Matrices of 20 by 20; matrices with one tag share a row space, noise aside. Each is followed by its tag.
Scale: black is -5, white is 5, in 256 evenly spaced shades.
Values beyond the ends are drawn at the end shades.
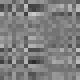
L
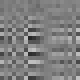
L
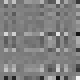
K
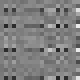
K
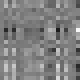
K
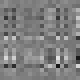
K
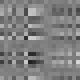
L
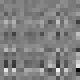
K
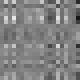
K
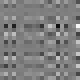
K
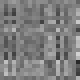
K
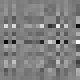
K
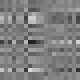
L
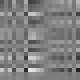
L
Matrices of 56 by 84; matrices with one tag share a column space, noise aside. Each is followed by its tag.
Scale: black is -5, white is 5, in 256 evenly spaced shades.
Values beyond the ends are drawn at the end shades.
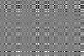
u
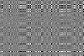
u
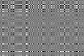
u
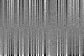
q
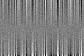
q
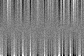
q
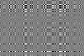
u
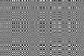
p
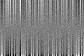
q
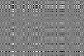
u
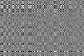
u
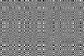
p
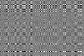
u
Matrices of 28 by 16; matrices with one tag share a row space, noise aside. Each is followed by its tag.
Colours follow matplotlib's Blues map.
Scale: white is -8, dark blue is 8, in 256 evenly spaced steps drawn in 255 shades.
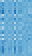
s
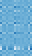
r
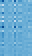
s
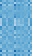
r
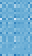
r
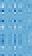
s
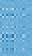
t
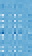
s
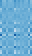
r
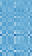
r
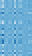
s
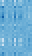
s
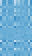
r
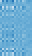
t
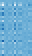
s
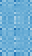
r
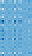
s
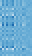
t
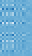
t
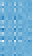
s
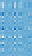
s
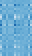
r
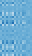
t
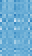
r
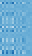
t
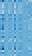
s
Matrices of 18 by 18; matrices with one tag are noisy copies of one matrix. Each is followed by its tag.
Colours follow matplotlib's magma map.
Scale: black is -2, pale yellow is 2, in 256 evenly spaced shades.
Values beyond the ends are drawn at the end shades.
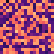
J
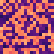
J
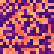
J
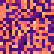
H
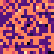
J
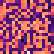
H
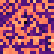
J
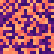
J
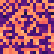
J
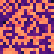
J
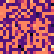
H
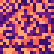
J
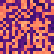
H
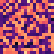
J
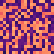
H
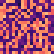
H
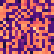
H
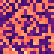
J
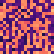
H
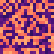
J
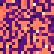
H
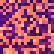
J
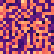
H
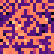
J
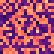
J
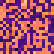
H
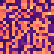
H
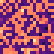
J
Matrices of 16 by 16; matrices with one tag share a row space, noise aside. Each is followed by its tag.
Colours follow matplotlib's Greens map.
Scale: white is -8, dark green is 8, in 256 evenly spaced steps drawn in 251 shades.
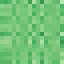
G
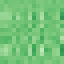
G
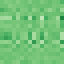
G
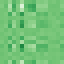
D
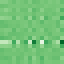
G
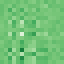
D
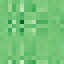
D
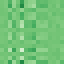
D
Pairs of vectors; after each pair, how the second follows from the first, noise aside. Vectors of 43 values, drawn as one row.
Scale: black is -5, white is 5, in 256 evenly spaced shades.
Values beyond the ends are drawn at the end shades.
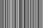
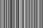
negated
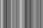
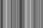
negated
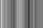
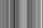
reversed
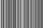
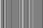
partly zeroed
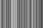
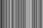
reversed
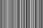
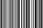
scaled up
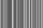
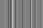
partly zeroed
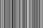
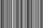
negated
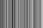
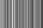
negated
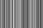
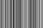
negated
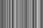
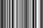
scaled up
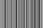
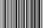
scaled up
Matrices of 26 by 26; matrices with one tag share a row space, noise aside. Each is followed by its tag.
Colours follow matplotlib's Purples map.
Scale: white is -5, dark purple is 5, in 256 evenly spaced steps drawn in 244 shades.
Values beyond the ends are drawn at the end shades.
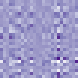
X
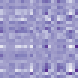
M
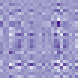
X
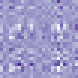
X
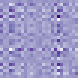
X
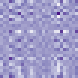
X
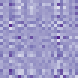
X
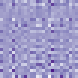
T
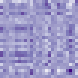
M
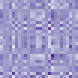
T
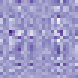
X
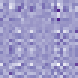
X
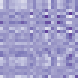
M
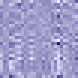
X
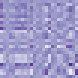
M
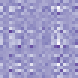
X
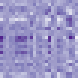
M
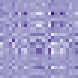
T
